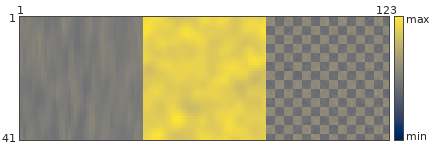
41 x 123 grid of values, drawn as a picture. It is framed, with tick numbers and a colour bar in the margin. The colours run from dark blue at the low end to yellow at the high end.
The table splits into one row of 3 panels. Panel 1,1: middling, streaked downward, faint in contrast. Panel 1,2: very high, blotchy, faint in contrast. Panel 1,3: middling, checkered.
